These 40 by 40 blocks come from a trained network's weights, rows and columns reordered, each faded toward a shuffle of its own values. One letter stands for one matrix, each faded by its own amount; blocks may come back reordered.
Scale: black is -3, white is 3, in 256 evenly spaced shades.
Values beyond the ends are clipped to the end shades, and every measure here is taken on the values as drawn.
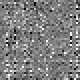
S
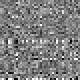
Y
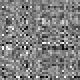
Y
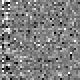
S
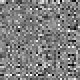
Y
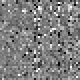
S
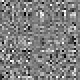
Y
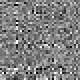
Y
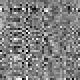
Y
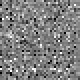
S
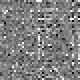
S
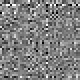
Y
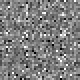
S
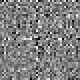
Y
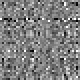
Y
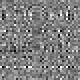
Y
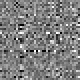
Y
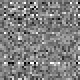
Y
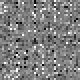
S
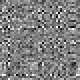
Y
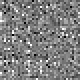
S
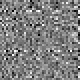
Y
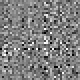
Y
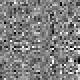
Y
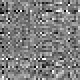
Y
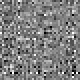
Y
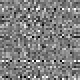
Y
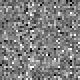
S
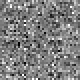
S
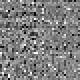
S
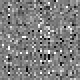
S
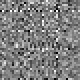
Y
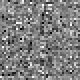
S
